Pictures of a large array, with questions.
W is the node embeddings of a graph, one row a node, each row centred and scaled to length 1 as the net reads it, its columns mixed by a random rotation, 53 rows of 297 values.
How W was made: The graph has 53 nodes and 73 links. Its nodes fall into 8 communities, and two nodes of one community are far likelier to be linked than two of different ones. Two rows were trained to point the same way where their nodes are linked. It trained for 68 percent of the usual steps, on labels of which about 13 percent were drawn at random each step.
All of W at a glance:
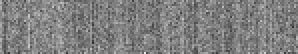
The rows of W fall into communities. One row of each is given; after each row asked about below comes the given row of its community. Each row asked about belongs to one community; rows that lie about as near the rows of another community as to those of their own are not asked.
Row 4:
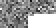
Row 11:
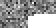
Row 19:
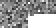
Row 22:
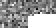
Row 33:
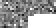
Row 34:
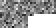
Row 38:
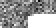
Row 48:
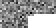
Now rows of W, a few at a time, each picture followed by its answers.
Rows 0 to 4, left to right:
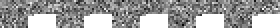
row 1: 22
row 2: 22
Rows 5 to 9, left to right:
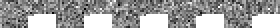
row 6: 4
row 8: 34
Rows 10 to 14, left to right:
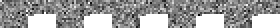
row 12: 19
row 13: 34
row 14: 19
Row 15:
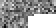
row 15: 33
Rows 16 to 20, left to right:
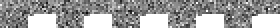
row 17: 48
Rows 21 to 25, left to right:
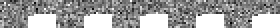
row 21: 11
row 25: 48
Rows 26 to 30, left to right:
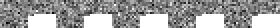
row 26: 48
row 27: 33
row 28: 48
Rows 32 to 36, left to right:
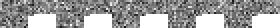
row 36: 11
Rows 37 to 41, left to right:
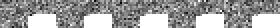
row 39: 11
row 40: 38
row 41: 22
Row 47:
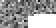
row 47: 22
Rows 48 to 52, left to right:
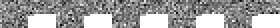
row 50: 4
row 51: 11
